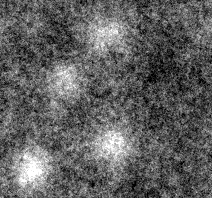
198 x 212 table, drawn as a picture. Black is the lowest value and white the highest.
Bumps: four. Odd rows or columns: none. Grain: blotchy. Mirror symmetry: none. Ninth with the highest average: bottom left. Average level on the scale: 40%. Ninth with the lowest average: middle right.
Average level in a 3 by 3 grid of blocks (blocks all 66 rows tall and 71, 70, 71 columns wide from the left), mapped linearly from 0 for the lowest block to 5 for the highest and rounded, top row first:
141 | 330 | 541
